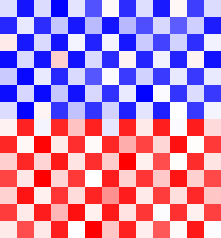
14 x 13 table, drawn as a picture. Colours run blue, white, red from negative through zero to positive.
The histogram is flat. On average the colour sits 50% of the way up the scale. The bottom part is higher, past a seam about 50% of the way down.
